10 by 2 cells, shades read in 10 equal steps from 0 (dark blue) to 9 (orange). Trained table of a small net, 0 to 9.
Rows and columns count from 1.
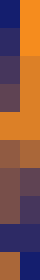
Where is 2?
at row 3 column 1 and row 8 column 2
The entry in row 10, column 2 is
0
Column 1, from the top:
0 1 2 3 8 5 4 4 1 6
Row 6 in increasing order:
5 6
